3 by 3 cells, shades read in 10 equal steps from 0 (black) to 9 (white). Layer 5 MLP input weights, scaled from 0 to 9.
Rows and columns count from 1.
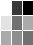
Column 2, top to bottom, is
2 4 5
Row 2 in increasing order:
4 6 8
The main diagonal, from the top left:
9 4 4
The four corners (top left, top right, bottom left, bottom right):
9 0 6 4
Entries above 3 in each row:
1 3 3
